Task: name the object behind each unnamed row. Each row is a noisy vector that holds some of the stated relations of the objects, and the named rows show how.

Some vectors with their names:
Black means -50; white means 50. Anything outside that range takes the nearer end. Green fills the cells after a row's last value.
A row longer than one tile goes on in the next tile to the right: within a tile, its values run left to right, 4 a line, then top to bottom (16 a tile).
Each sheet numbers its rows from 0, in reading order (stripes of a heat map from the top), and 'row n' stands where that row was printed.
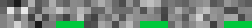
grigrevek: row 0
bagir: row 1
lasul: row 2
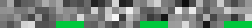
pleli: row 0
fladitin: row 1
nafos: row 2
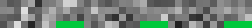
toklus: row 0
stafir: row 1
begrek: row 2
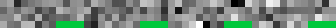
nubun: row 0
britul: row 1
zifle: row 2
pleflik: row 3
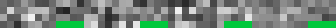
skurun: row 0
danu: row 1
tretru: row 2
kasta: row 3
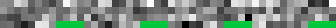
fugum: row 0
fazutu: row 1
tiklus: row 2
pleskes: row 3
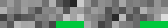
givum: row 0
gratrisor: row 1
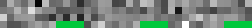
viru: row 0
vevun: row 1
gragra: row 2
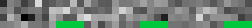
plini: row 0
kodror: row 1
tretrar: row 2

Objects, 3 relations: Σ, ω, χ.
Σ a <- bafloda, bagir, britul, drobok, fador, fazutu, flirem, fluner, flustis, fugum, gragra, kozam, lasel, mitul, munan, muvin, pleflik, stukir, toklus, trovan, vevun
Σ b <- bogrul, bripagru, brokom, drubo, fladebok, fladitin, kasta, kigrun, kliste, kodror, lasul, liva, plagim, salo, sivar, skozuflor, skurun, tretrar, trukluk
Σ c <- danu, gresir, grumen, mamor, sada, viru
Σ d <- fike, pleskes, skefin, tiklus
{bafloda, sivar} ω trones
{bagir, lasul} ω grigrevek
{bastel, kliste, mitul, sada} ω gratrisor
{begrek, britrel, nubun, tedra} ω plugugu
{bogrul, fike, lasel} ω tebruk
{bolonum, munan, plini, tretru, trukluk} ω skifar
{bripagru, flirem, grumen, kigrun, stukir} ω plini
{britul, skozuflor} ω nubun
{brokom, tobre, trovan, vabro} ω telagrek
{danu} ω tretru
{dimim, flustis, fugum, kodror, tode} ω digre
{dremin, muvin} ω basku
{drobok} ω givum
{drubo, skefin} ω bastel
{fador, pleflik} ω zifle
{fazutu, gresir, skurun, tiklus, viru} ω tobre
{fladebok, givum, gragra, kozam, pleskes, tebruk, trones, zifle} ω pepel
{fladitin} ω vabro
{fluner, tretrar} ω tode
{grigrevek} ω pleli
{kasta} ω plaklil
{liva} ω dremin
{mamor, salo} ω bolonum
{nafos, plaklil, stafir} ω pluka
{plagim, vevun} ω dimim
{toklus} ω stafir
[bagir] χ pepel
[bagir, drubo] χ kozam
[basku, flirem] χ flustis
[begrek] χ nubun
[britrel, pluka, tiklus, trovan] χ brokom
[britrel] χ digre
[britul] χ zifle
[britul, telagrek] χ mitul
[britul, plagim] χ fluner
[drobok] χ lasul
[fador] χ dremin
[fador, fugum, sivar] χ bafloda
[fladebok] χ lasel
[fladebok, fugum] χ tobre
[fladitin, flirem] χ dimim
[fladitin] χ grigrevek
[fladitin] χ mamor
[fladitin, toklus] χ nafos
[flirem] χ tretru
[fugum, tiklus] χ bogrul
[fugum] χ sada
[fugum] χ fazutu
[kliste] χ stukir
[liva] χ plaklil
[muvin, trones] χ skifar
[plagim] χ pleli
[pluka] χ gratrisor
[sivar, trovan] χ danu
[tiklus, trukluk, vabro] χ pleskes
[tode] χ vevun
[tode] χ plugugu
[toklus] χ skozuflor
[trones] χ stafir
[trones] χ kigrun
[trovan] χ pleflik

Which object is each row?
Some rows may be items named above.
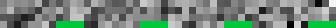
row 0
britrel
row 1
britul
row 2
sada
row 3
trones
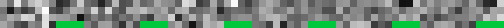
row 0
fladebok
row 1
basku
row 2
fazutu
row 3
skefin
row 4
pepel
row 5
givum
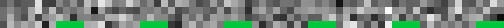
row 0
kigrun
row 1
lasel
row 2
britul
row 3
begrek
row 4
mamor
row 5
bripagru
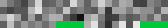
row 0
bripagru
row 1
danu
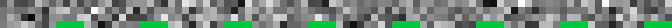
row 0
skifar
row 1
tobre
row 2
bogrul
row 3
fike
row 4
vabro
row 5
pepel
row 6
fador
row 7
sivar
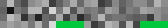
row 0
grumen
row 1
tode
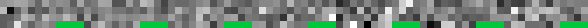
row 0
drobok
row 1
vevun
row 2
lasul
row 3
dremin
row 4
flirem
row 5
telagrek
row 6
skozuflor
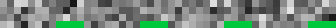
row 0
bogrul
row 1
tedra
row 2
mitul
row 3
bripagru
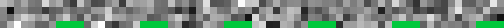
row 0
kozam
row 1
flustis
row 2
trukluk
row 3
brokom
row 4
fluner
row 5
bripagru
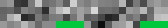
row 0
bolonum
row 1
britrel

